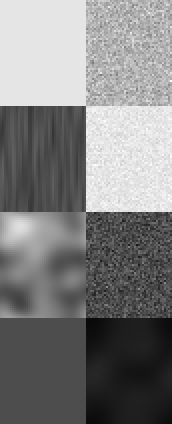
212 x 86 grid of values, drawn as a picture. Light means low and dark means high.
It is made of 4 by 2 panels. Panel 1,1: very low, flat. Panel 1,2: low, fine-grained. Panel 2,1: high, streaked downward, faint in contrast. Panel 2,2: very low, fine-grained, faint in contrast. Panel 3,1: middling, smooth, strong in contrast. Panel 3,2: high, fine-grained. Panel 4,1: high, flat. Panel 4,2: very high, smooth, faint in contrast.
